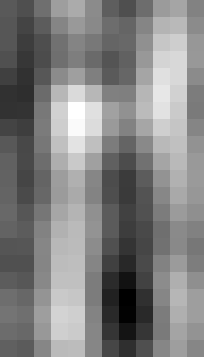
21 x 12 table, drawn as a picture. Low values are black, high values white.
Stripes: upright, repeating 2 times. Lone odd cells: none. Average level on the scale: 50%.
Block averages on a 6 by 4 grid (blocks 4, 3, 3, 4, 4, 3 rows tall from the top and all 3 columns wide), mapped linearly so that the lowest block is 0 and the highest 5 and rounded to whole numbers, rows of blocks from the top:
1324 | 1535 | 1524 | 2413 | 2403 | 2403
